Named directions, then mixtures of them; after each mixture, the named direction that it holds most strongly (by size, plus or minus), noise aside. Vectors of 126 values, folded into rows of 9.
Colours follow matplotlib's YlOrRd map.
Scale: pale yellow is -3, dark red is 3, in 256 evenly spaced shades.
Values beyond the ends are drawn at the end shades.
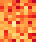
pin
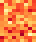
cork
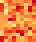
cork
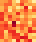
pin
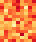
pin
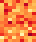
cork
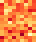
cork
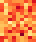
cork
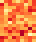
cork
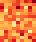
pin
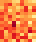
pin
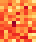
pin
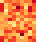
cork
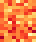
cork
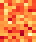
cork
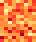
cork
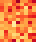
pin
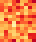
pin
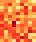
pin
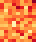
pin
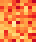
pin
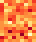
cork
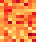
cork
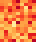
pin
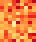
pin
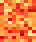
cork
